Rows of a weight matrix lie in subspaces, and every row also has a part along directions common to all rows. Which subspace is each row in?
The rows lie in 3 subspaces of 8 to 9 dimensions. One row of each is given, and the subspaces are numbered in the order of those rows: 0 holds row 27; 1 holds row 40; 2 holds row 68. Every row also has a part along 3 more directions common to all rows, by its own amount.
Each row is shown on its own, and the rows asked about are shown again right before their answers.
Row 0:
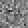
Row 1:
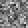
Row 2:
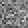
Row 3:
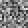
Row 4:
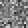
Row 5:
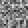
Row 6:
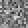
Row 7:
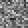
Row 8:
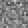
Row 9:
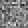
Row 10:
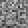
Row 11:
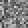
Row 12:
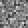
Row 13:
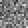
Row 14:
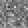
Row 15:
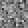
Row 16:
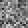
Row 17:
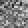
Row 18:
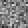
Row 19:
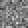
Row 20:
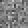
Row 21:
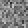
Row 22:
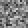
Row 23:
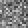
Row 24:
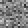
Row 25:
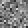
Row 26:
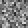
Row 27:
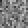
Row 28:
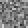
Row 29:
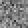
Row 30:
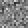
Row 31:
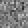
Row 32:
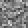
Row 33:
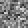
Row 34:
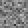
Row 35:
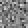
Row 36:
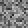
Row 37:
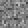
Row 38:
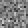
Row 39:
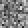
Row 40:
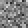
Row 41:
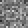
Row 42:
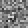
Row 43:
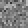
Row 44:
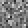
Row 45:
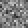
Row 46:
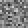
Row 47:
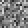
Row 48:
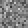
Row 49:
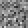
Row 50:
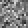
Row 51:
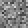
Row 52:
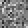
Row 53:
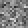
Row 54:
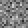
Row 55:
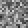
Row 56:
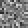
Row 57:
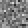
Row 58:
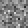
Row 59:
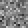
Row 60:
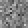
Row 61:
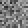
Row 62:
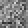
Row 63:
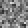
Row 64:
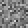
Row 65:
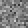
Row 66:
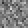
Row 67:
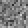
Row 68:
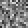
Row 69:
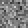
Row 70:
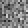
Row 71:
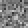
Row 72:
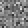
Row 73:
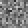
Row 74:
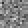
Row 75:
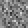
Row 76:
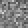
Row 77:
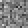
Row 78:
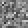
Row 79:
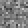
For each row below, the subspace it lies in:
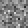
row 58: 1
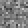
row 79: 2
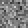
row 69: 1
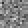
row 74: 0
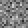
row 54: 2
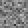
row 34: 1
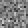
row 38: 1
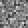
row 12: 0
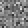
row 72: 1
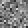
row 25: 2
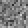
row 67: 0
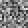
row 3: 2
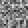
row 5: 2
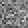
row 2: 2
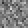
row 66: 2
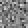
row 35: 0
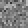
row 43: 1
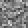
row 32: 2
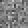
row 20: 0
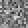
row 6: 0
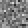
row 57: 0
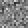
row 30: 1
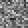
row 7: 1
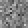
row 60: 0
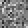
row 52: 1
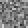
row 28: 0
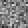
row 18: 0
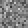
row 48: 2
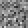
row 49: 2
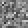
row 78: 2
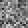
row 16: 1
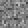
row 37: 2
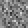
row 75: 2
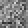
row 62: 1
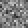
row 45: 0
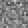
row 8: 1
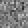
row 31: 0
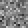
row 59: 1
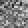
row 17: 2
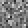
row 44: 2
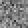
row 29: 0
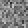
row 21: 2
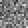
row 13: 1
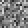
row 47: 1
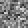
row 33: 2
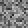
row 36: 2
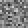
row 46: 1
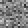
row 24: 1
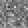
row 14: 1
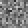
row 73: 0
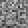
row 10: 0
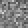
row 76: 2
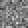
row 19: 1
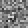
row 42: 0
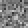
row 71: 0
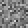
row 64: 0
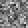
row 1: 2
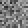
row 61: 2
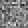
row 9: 2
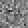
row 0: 0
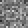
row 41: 1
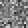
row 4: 2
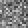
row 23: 1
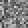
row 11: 1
